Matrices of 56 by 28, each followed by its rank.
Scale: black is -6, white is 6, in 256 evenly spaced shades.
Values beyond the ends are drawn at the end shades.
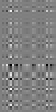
one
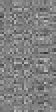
five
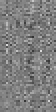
five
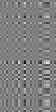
one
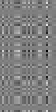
one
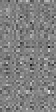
five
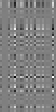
one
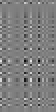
one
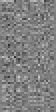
five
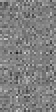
five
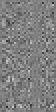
five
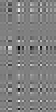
one
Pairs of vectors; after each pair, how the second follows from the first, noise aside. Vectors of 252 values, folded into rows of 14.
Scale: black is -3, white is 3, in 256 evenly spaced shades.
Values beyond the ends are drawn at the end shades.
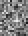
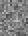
shrunk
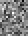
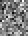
negated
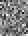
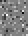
partly zeroed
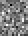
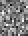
copied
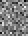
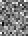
negated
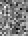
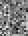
copied
